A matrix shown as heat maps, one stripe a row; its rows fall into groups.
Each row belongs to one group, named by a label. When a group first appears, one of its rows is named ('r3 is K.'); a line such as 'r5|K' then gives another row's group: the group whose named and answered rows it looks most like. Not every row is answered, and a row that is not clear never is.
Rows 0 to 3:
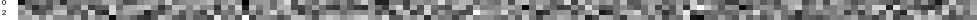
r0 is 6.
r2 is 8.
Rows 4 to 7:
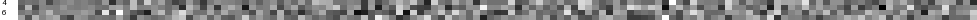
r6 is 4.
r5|8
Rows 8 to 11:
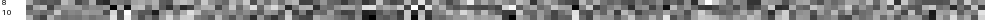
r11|4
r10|4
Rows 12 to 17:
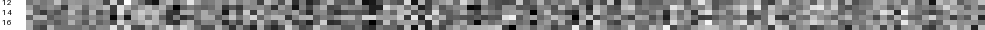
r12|4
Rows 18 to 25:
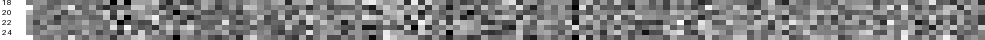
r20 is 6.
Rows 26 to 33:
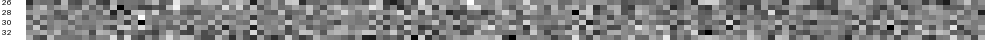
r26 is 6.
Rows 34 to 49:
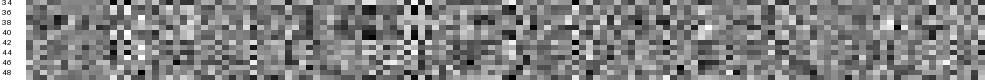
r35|4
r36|4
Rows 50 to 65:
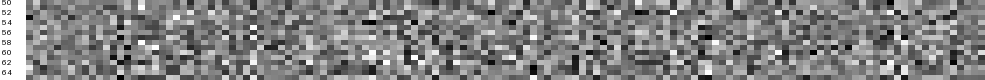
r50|8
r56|8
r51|8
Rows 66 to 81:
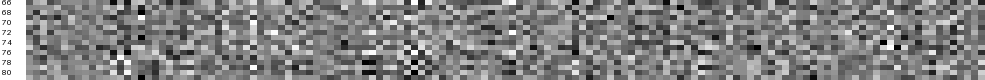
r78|4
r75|6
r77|6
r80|4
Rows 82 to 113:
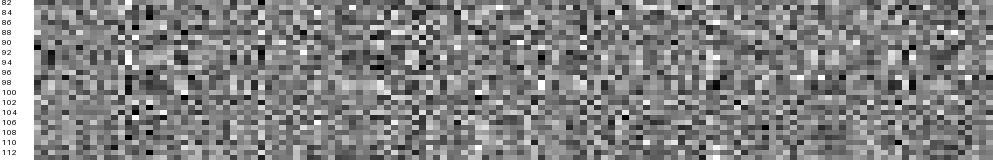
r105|4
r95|4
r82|6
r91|6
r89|4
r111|6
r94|6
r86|6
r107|6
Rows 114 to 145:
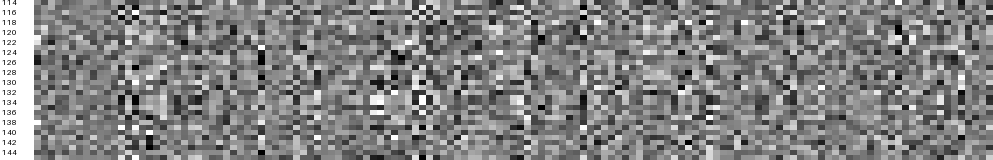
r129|8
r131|8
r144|6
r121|6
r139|4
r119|8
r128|8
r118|8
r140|8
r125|6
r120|8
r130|4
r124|8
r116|4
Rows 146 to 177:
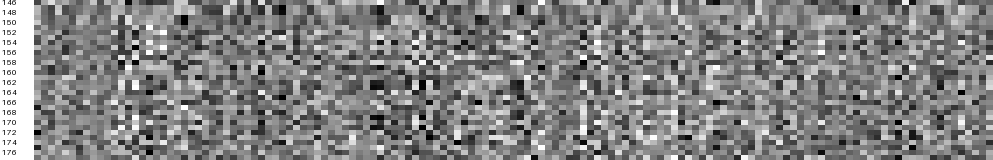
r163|4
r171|4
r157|4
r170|8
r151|8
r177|8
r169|4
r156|8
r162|4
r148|4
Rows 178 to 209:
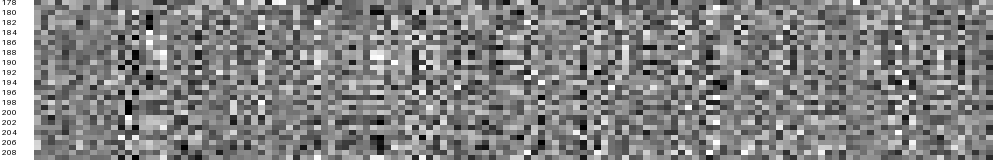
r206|6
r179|6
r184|8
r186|8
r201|6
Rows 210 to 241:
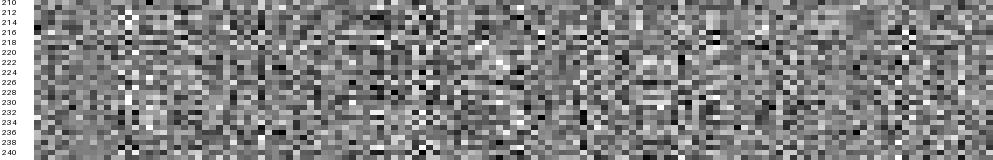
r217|6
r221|8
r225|8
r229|6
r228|8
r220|4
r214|6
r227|4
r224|4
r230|8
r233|6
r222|8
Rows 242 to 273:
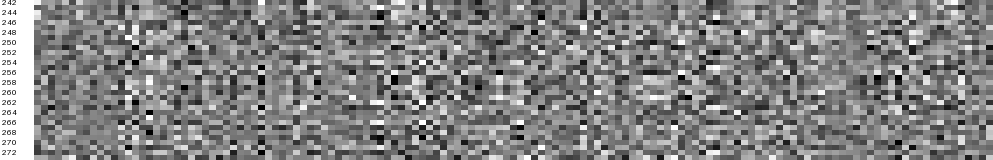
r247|4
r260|8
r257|8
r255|6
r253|8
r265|8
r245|6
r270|8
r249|6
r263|6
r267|4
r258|8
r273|8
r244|6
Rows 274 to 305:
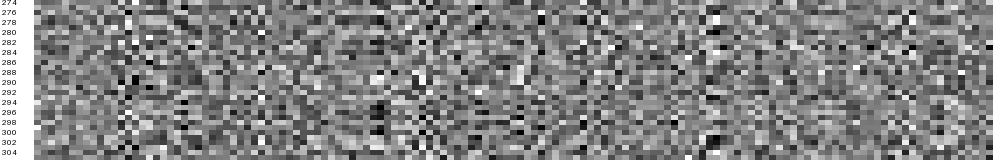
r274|4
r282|4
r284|6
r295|4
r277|6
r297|4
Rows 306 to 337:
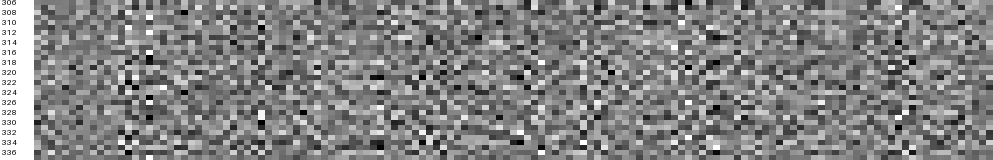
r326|8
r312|8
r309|8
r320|8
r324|6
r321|4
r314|8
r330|6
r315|4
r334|4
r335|6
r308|6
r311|6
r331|8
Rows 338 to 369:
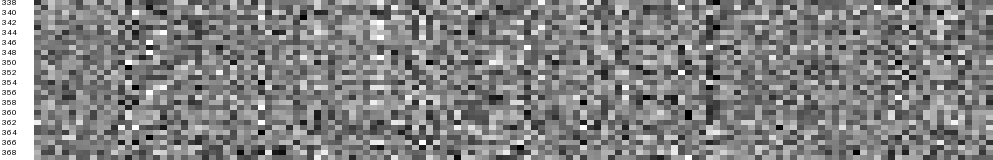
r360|8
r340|4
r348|8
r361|8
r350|8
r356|8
